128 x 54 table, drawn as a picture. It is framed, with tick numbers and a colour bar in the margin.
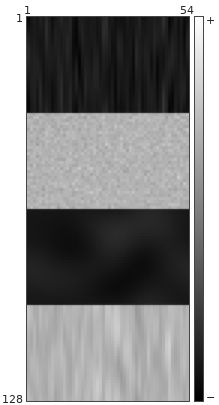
It is made of 4 by 1 panels. Panel 1,1: very low, streaked downward, faint in contrast. Panel 2,1: high, fine-grained, faint in contrast. Panel 3,1: very low, smooth, faint in contrast. Panel 4,1: high, streaked downward, faint in contrast.
